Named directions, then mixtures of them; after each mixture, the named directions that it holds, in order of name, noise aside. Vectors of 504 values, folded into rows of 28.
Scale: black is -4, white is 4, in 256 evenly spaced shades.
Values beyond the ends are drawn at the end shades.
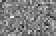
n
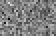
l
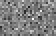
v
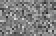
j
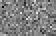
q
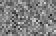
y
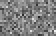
j, v, y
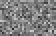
j, v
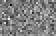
l, n, v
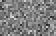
j, n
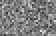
q, y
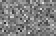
l, n, y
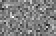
j, n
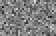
l, q, y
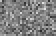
n, q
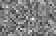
n, v, y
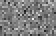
v
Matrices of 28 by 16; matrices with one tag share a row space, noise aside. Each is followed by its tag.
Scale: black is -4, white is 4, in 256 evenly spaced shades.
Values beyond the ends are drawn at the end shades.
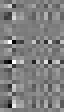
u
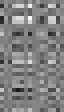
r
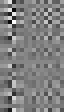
u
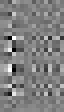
u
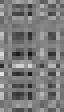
r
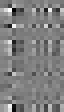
u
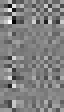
u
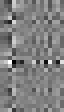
u
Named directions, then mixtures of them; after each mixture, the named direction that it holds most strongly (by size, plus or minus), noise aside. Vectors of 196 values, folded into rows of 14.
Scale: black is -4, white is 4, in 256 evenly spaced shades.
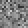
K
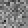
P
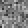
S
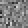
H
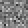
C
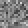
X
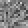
X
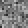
S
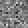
C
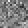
X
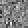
H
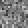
S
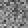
P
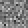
C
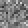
X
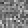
C
